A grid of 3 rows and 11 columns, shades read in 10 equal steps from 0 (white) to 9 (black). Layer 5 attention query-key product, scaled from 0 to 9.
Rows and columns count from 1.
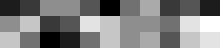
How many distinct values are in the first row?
7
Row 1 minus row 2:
4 5 -3 -2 5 7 1 -1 2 5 8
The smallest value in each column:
2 2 4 4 1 2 4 3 5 1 0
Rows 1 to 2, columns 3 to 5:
4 4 6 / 7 6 1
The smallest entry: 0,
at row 2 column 11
